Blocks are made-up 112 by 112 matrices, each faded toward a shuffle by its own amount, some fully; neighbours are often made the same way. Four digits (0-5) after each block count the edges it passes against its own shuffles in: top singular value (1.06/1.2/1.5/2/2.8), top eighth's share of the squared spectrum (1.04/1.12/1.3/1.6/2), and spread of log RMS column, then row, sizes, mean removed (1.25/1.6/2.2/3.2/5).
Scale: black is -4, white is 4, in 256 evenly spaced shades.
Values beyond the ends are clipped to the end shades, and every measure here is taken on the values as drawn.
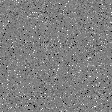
1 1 0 1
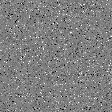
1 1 0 1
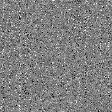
1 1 2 0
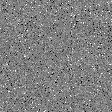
0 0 0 0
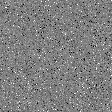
1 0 0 0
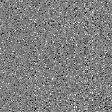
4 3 2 1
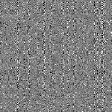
4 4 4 2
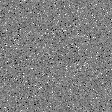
1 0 0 0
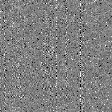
4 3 3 1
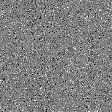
3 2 1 0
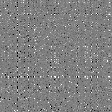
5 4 2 2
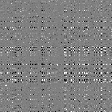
5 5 3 4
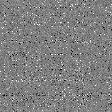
3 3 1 2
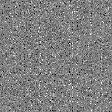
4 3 2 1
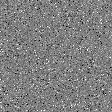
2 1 0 0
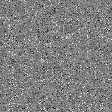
3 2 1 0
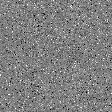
2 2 1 0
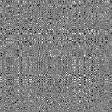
5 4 3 3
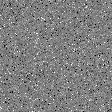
1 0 0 0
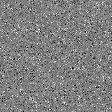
3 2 0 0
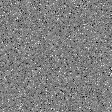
0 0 0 0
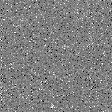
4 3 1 1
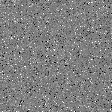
2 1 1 0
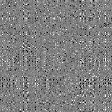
5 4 3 3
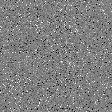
3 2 0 1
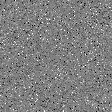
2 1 0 0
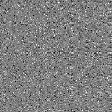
4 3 2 2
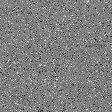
0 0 0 0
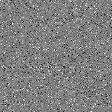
4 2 0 1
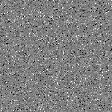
4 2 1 1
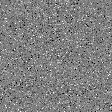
2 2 0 0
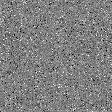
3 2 0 0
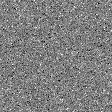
0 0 0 0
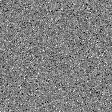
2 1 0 0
